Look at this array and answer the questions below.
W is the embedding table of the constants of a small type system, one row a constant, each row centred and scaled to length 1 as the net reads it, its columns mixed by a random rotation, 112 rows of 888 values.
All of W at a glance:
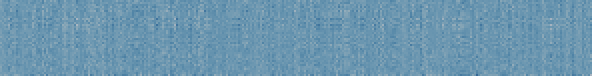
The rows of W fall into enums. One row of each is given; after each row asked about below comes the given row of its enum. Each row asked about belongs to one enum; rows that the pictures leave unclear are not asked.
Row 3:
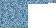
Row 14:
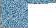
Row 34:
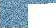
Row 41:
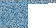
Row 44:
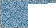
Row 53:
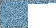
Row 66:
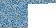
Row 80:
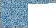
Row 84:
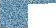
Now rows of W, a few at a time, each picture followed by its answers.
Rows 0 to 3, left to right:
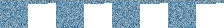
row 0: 44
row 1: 53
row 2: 44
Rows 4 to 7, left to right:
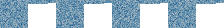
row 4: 44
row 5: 84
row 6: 14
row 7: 44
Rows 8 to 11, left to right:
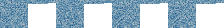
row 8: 80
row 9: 84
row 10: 34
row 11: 34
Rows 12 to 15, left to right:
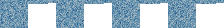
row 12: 3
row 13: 44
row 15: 14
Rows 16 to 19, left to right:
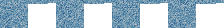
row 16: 34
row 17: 14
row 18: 80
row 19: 66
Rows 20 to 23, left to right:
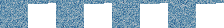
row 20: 53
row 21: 53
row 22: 80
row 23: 66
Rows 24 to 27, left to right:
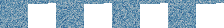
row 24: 53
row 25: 34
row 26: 3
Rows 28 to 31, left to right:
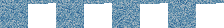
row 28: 41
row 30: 34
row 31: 66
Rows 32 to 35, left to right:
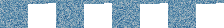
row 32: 84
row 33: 3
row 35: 53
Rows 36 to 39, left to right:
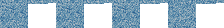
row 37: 41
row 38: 41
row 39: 53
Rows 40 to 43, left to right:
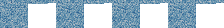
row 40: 80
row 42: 41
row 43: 41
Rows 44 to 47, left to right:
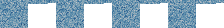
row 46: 14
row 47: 41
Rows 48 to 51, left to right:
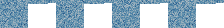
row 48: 44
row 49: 14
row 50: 66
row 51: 44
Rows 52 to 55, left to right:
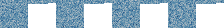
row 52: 41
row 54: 44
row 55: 3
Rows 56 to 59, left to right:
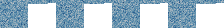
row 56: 44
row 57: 14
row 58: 41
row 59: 80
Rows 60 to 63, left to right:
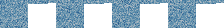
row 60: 53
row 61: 41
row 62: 66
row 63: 41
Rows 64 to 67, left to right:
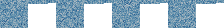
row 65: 44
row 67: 53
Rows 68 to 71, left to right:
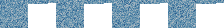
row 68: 53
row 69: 44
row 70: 66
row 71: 14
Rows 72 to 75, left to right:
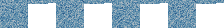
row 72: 41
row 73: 14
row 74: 34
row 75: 14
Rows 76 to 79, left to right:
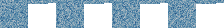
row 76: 41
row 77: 3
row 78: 3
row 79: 14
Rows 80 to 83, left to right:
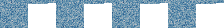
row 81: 53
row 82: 80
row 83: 84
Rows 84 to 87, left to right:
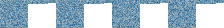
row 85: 84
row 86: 53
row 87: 44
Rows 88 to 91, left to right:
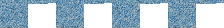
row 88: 41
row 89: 53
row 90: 14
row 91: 80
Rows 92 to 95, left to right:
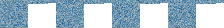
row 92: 84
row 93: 66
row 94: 14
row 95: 41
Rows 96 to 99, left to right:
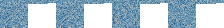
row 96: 34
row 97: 34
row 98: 3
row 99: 66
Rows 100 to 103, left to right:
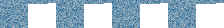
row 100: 34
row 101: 44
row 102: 53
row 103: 44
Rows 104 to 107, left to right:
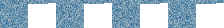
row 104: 66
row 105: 14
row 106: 44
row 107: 84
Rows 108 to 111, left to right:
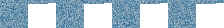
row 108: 41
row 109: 14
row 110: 84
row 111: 84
